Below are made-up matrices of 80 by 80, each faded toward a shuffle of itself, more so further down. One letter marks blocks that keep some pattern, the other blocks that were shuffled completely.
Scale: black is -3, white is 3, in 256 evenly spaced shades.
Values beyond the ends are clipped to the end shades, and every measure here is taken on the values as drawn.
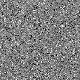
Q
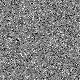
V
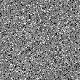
Q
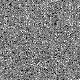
Q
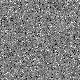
V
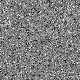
V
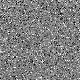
Q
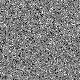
V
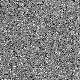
V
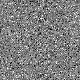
Q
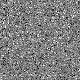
Q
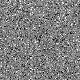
Q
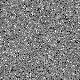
V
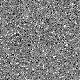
Q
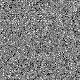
Q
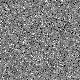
V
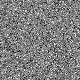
V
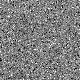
V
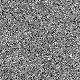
V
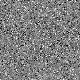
Q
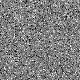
Q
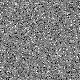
Q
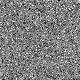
V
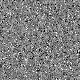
V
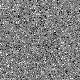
Q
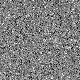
V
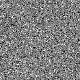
V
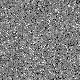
V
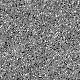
V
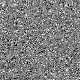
Q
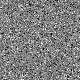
V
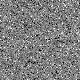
V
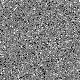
V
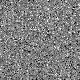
Q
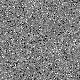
V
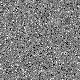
Q
